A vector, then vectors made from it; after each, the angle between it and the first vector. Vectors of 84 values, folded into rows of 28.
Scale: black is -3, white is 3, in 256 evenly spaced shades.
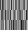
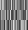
nearly opposite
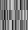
orthogonal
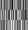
partly opposed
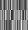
partly opposed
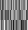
nearly parallel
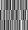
nearly opposite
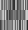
partly opposed
